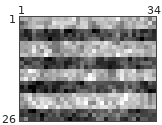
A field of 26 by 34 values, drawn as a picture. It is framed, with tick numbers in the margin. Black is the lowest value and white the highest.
Overall the values sit about 50% of the way up the scale. The grain runs across in streaks. No overall slope runs across the table. Horizontal stripes repeat 4 times down the table.
